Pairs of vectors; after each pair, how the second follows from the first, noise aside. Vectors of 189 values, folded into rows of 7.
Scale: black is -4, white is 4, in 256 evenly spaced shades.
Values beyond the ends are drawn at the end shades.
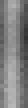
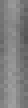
shrunk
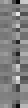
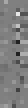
partly zeroed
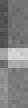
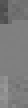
partly zeroed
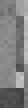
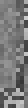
sign-scrambled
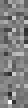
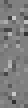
partly zeroed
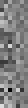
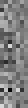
copied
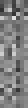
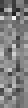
copied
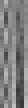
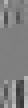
partly zeroed
